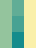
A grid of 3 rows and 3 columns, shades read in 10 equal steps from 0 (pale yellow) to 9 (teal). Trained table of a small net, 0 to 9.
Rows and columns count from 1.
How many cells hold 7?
1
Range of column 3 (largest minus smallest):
0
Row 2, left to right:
4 7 0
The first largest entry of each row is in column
2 2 2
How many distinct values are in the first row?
3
